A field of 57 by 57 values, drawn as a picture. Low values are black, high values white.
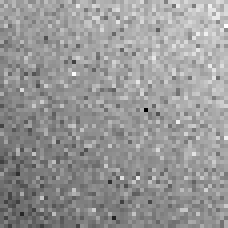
The halves do not mirror each other. The top right is the ninth with the highest average. The field climbs toward the top right. The values follow a bell shape. No single row or column stands out from its neighbours. The bottom left is the ninth with the lowest average. There are no regular stripes.
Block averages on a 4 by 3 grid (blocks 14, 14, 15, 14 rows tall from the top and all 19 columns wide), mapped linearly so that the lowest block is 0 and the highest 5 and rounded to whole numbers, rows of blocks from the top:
3 4 5 / 2 3 4 / 1 2 3 / 0 1 2
